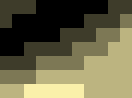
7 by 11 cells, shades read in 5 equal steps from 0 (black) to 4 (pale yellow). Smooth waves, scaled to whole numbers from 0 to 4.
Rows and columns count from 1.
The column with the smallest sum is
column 2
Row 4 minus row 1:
-1 -1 0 1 1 1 2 2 2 2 2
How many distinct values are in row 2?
3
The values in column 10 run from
1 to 3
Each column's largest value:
3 3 4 4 4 4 4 3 3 3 3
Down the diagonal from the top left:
1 0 0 1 2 3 4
